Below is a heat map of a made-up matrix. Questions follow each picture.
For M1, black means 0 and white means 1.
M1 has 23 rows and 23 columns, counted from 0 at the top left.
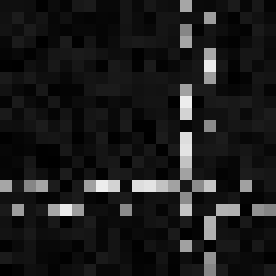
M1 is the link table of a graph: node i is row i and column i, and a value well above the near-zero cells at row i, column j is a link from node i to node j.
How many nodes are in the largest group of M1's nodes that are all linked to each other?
2
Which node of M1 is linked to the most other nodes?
node 15
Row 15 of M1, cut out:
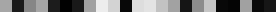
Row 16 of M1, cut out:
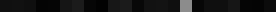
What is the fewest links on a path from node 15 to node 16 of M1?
1
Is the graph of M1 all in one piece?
yes
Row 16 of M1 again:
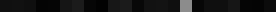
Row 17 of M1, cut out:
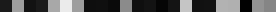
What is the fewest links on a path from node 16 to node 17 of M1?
2
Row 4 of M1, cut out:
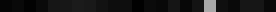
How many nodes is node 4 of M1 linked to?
1
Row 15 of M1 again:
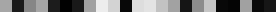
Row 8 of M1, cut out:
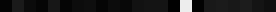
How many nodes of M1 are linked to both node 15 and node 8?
0
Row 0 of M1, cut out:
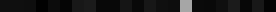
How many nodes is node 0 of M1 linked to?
1
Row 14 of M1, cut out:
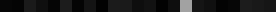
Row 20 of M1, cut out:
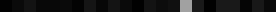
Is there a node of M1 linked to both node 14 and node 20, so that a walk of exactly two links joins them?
yes
